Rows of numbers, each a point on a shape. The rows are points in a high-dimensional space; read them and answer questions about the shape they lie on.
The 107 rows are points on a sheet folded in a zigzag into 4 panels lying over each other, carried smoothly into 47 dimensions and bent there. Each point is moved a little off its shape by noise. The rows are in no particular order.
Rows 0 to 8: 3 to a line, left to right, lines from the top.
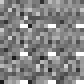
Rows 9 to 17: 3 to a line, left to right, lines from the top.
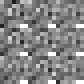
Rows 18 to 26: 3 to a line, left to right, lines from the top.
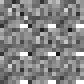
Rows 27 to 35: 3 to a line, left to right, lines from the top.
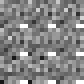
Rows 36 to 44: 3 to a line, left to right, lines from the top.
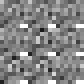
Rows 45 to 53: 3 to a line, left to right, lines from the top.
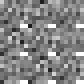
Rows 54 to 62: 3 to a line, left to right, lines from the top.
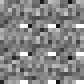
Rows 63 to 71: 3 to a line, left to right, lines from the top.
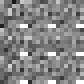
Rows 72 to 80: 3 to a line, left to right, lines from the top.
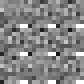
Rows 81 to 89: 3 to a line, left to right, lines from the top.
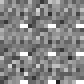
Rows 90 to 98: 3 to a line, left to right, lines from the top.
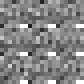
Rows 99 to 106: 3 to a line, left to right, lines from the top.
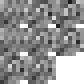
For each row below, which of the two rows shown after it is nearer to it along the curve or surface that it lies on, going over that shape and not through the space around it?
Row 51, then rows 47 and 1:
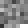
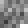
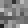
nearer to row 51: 1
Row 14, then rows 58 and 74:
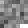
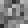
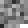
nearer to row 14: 74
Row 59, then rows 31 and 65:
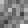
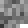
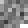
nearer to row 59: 65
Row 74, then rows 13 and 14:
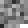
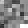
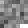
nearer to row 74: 14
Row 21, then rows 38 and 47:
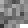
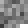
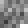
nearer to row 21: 38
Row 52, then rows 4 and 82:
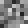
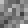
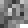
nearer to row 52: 82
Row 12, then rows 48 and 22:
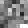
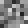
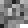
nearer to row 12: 48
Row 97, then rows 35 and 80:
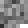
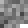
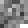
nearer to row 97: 35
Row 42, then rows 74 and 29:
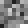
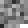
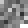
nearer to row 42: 29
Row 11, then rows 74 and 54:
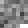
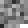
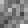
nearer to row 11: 74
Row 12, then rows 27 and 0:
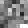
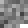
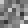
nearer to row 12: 0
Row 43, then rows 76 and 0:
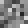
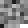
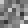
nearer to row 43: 0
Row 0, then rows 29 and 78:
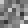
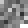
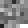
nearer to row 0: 29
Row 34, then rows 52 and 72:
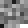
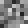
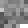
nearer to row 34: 72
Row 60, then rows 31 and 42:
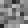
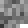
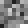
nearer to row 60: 31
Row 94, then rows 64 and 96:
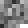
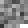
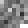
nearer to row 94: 96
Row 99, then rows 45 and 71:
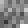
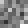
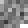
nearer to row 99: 71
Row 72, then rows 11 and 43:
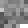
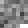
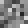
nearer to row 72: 11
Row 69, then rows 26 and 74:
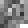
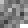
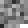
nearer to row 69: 26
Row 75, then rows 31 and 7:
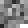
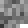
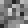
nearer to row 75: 7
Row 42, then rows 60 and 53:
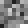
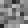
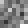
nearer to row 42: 53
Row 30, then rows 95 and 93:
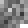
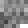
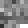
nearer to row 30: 95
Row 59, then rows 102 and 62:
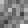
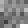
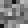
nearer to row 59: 102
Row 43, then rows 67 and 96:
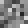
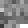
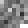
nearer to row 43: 96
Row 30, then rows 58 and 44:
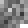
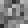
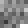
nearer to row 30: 58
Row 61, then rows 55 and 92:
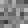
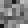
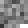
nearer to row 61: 92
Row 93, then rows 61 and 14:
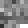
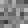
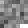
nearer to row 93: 14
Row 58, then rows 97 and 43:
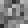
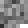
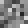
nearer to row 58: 43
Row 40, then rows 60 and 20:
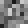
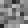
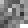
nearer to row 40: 20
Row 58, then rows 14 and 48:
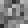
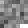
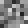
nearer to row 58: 48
